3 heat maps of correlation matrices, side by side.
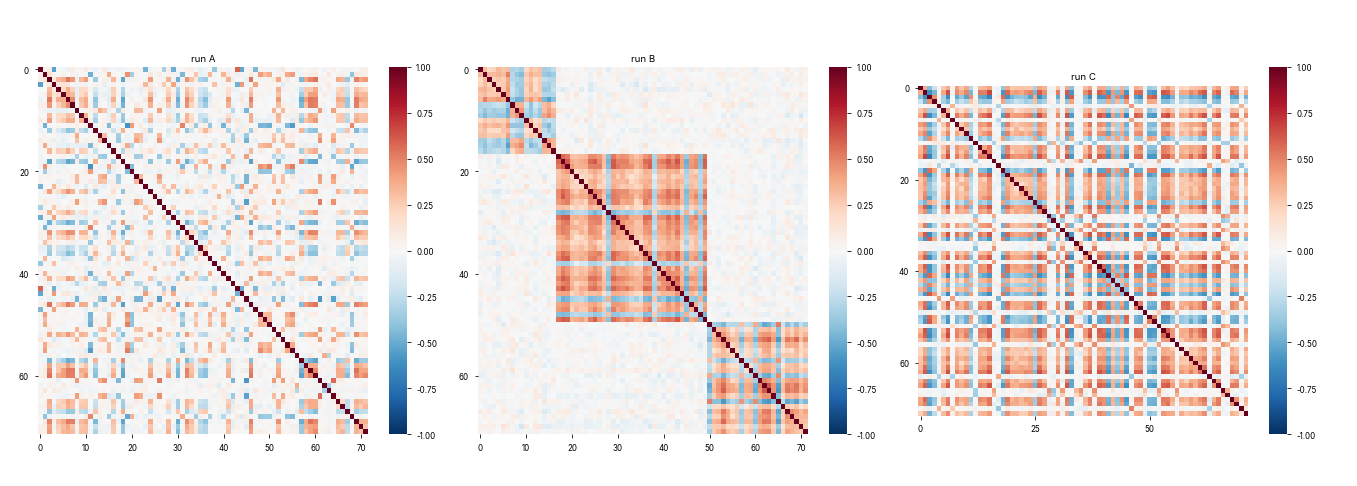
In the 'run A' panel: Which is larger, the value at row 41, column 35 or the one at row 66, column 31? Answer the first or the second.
the second
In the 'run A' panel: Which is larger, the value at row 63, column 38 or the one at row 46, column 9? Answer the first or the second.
the second
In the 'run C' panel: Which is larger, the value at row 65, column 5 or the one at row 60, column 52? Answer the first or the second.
the first
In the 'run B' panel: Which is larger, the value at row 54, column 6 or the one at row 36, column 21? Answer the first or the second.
the second
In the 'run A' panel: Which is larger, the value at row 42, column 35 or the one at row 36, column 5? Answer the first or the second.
the first
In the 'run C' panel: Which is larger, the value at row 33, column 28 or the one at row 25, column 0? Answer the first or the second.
the first
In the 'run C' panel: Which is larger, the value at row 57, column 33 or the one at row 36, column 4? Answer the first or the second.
the second
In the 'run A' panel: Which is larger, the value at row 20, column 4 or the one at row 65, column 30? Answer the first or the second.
the first
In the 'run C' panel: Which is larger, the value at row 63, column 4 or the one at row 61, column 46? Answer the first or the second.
the second
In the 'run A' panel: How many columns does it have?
72
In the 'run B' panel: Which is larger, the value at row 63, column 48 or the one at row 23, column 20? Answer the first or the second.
the second
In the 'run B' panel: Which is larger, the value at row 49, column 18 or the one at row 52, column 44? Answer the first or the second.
the first
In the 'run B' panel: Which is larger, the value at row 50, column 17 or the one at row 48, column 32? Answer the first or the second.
the first
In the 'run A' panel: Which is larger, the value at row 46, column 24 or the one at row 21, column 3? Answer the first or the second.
the first
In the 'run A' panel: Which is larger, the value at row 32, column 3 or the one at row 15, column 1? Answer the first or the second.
the second
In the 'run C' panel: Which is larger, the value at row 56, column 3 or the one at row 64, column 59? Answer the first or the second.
the second
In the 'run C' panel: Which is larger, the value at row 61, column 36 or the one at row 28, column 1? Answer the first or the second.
the first
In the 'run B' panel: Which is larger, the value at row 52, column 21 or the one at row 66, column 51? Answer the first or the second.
the second
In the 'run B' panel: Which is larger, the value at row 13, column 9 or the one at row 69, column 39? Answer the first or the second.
the second
